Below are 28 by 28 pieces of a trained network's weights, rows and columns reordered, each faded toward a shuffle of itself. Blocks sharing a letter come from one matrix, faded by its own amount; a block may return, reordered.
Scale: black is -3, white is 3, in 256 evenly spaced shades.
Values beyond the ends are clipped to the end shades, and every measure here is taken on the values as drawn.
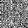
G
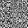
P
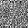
P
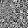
P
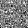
P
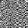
P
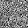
G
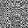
P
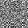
P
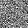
G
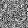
G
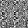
P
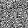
G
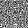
P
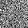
G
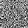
P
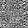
P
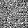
G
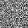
P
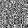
P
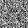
G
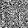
G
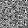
G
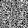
G
